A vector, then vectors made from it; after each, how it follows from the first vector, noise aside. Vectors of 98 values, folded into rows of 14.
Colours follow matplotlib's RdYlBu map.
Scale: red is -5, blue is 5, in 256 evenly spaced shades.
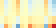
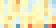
copied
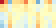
reversed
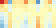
reversed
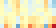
copied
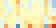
copied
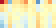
reversed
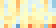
copied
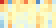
reversed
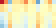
reversed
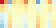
reversed
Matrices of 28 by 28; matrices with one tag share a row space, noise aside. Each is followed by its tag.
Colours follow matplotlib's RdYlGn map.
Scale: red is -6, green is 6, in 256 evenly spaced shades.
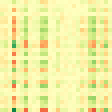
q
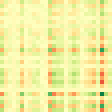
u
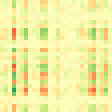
q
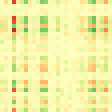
q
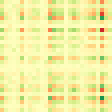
u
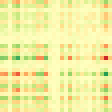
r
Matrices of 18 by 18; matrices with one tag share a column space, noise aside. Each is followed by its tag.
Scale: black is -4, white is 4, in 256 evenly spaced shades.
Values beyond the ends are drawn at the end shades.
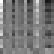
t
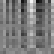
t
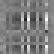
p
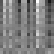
t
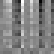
t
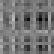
p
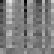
t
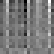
t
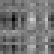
p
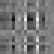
p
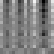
t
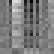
t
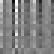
t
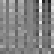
t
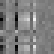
p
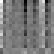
t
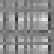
p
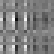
p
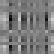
p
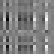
p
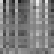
t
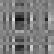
p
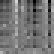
t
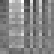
t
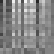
t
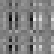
p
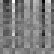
t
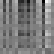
t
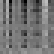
t
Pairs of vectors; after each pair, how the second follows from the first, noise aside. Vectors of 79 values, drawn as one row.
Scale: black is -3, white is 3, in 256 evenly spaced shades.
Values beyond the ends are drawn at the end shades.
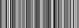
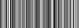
copied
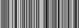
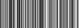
negated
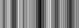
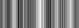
negated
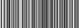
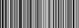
negated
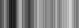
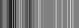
partly zeroed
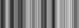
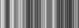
negated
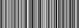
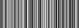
copied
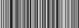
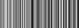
wrapped around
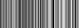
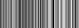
copied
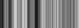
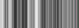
negated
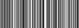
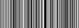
negated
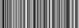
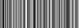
copied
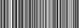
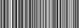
copied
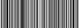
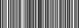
negated
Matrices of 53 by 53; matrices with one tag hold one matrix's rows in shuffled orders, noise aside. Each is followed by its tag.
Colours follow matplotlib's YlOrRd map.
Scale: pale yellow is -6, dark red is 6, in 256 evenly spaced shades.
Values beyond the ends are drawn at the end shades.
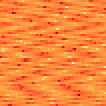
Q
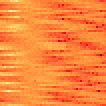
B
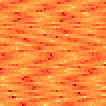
Q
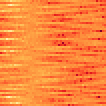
B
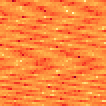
Q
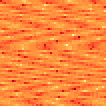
Q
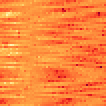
B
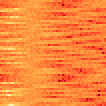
B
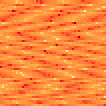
Q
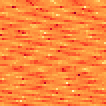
Q
